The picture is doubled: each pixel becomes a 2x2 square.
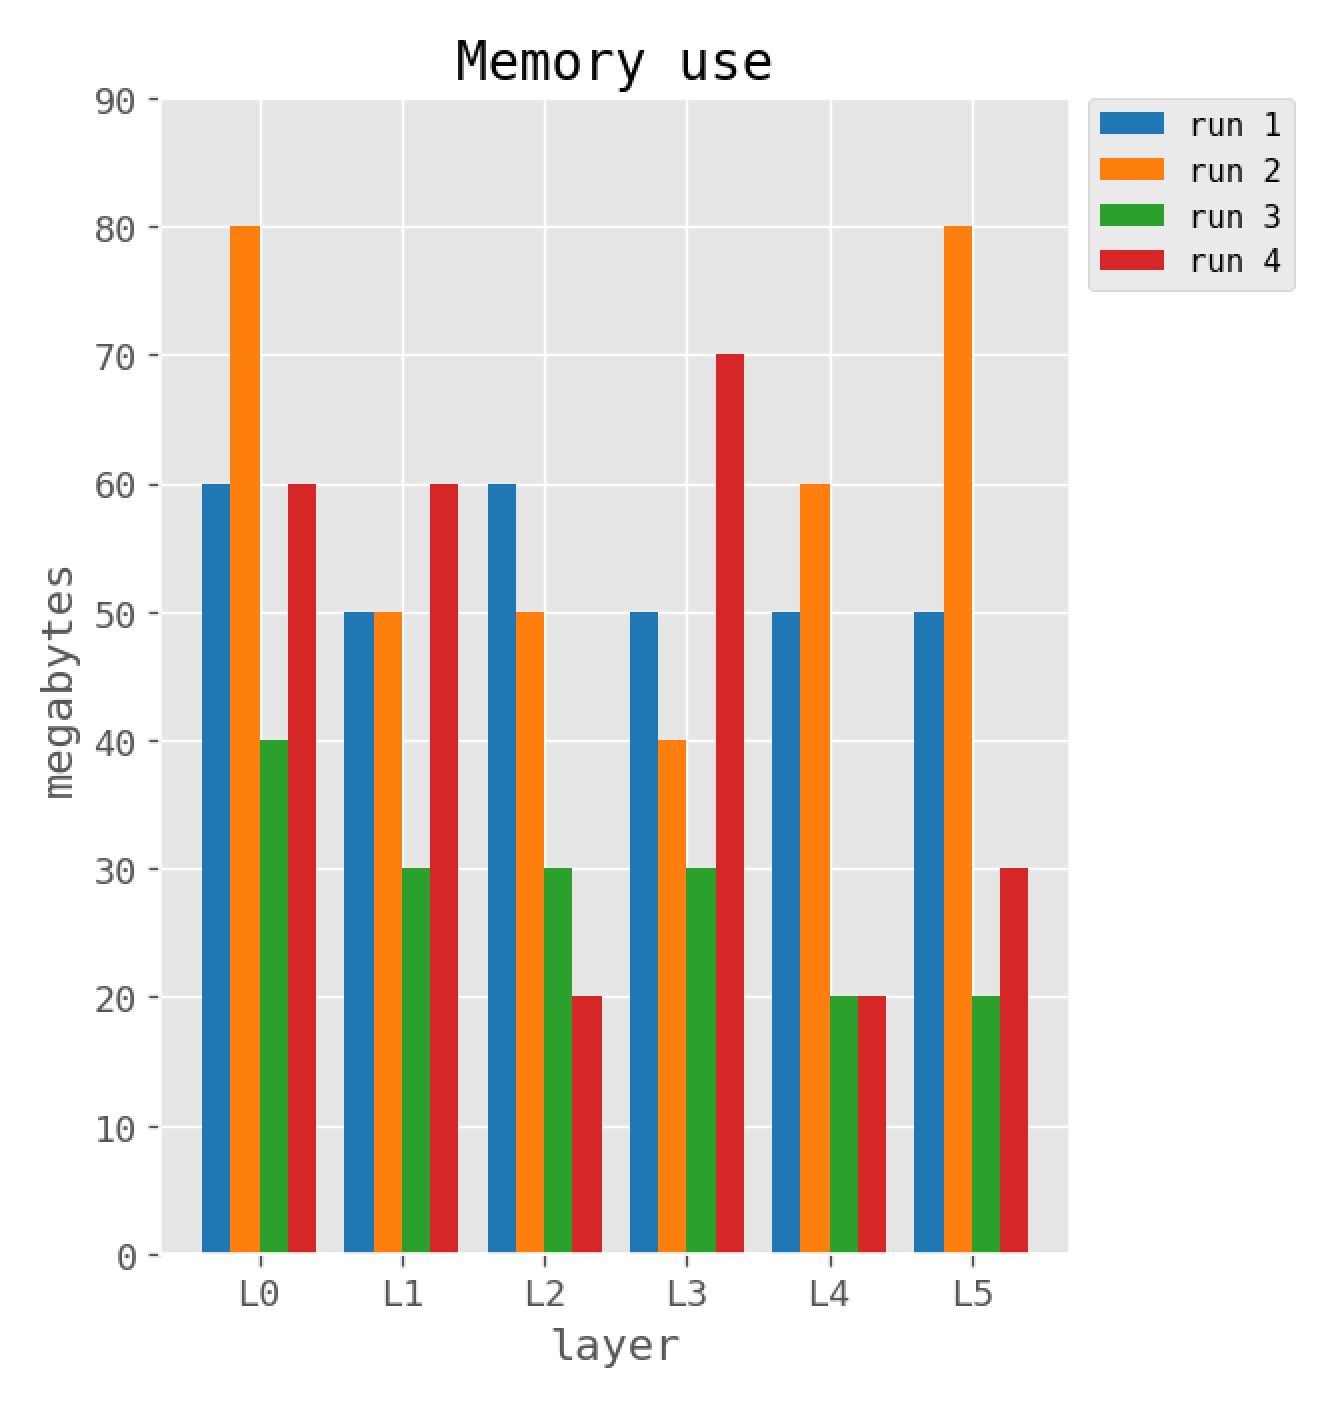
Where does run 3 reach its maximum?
L0
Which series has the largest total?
run 2
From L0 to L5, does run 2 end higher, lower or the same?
the same
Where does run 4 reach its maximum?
L3
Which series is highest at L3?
run 4
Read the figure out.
Title: Memory use
x-axis: layer, ticks L0 L1 L2 L3 L4 L5
y-axis: megabytes, ticks 0 10 20 30 40 50 60 70 80 90
Legend: run 1, run 2, run 3, run 4
Values:
run 1: 60 50 60 50 50 50
run 2: 80 50 50 40 60 80
run 3: 40 30 30 30 20 20
run 4: 60 60 20 70 20 30
